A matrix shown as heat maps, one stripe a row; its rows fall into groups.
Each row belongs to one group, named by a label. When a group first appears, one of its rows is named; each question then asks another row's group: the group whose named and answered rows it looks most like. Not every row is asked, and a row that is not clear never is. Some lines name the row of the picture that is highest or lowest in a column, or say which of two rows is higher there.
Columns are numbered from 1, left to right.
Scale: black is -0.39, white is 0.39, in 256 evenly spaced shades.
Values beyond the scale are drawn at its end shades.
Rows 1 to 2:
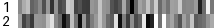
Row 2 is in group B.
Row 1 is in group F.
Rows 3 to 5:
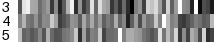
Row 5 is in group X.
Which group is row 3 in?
F
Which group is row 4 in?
B
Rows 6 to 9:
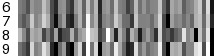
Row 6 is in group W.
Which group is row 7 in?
W
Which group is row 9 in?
W
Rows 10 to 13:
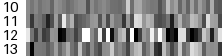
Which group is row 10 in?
X
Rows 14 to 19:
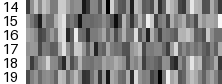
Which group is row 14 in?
X
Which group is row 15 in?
B
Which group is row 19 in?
X
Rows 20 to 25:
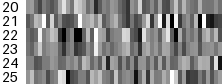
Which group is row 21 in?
F
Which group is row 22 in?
W
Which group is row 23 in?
W
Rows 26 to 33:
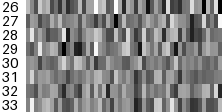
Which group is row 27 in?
B
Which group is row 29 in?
W
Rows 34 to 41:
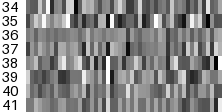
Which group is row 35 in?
X
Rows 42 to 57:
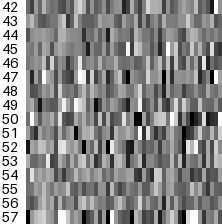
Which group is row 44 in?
X
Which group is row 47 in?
F
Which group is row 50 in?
B
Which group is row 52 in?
X
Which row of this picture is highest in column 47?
45
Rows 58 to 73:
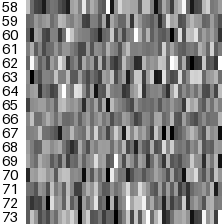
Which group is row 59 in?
X
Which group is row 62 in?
B
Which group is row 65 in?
X
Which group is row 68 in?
B
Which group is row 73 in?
B
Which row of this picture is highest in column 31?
73
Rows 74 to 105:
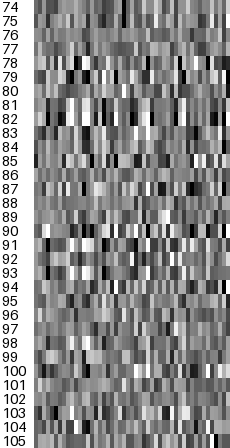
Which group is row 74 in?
B
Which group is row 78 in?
F
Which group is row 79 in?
W
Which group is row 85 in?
X
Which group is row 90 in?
W
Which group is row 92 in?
B
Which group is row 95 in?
W
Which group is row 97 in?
X
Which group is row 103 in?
B
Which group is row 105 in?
F
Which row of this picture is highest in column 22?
103
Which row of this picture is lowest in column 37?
78
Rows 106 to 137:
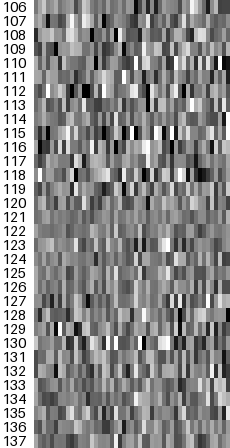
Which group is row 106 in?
F
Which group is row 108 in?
X
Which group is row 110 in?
X
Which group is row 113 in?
F
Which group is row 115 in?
B
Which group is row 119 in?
B
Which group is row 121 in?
W
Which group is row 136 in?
B
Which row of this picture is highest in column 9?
115
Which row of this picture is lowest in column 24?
132
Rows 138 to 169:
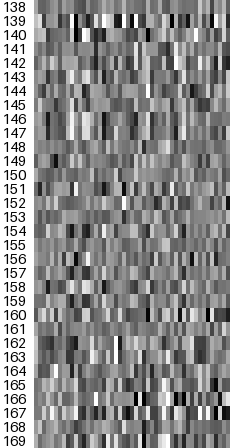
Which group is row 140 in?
F
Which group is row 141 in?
X
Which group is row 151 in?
B
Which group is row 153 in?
B
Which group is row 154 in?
W
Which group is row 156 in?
F
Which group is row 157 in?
W
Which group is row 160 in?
F
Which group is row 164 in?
B
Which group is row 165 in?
X
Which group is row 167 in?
X
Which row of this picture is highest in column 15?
163
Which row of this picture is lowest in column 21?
139
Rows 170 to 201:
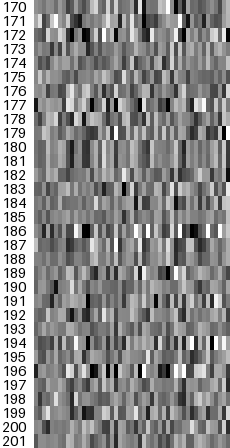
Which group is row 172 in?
W
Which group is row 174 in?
B
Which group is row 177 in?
X
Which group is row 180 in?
W
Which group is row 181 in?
W
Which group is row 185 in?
B
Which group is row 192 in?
W
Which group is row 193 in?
X
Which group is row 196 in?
X
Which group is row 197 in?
W
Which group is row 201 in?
X
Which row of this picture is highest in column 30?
172
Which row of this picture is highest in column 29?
186
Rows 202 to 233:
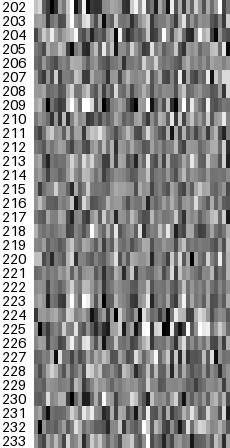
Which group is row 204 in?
X
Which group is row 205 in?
W
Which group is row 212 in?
W
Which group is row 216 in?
F
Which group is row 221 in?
B
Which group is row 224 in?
X
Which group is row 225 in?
B
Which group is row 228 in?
F
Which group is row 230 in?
W
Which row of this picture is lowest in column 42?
218
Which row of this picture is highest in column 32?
225
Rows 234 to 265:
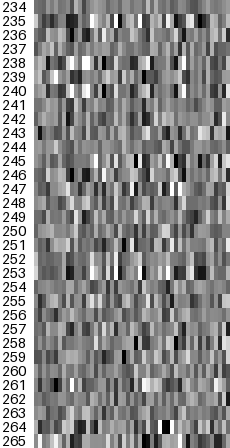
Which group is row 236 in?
W
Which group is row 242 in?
F
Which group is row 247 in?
B
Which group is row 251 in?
B
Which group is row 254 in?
X
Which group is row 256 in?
B
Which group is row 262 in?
W
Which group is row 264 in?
B
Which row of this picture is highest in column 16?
245
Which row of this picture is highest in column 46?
261
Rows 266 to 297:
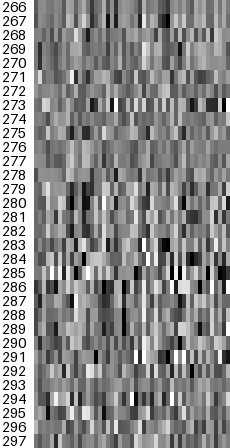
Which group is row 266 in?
X
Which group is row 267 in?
X
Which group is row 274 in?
B
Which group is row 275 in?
W
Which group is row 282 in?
W
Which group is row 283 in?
X
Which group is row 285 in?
F
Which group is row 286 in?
B
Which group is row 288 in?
B
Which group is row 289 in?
B
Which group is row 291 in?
X
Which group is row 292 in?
F
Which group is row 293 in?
B
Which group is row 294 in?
B
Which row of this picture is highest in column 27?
296
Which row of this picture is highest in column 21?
273
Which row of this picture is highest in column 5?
285
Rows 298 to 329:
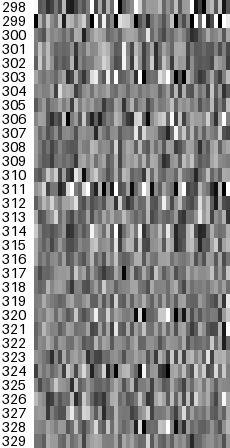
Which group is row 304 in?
F
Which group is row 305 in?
B
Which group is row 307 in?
X
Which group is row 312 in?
X
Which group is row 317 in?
B
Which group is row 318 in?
W
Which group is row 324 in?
X
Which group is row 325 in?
B
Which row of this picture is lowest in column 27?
324
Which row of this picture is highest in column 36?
307
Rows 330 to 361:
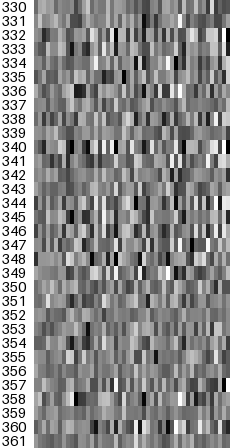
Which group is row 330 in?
F
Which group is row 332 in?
W
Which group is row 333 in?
W
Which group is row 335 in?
B
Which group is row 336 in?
B
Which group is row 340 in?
W
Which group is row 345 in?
W
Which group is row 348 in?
X
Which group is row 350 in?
X
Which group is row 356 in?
X
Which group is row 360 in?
X
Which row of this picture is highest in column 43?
348
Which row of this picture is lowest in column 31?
355
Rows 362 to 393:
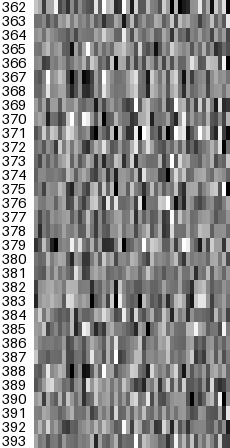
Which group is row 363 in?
B
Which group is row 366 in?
W
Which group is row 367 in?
W
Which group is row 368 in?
W
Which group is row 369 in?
X
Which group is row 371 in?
X
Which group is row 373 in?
B
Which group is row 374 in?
X
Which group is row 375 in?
W
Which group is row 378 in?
B
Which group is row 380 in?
W
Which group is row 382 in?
X
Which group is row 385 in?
F
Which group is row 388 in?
W
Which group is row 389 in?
F
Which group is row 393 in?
X
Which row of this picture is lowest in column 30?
370
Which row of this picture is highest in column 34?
376
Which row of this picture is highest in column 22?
383
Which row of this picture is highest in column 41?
385
